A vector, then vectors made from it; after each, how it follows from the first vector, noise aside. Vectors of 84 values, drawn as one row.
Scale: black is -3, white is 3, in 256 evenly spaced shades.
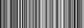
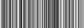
sign-scrambled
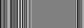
partly zeroed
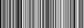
sign-scrambled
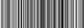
negated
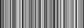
sign-scrambled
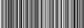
sign-scrambled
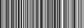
sign-scrambled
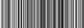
negated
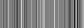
partly zeroed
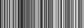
sign-scrambled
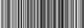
negated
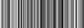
negated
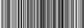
negated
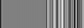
partly zeroed
